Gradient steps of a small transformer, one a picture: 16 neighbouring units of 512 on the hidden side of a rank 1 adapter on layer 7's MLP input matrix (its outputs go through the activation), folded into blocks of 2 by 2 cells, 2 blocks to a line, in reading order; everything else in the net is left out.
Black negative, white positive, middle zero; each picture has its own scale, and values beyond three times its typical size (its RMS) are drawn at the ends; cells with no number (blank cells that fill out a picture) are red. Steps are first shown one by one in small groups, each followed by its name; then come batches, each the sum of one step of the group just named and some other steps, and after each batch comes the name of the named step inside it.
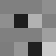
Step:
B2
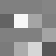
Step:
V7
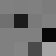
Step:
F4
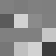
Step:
V7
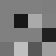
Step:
F4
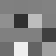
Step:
B2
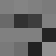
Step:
F4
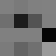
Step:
F4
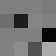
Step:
F4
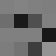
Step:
F4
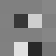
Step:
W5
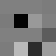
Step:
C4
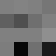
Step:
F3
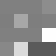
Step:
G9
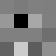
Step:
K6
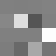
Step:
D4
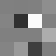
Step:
W5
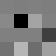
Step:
K6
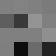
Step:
F3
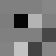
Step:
W5
